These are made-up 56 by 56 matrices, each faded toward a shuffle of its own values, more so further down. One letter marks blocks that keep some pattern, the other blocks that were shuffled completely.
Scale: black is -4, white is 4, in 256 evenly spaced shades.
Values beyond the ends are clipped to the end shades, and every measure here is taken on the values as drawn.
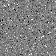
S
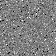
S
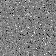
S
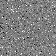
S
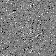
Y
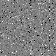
Y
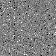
Y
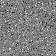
S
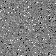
Y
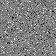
S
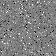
S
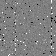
Y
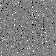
Y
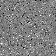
Y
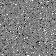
S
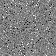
S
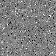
Y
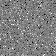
S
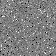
S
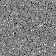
S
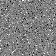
S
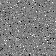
S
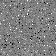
S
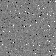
S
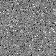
Y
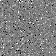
Y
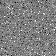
Y
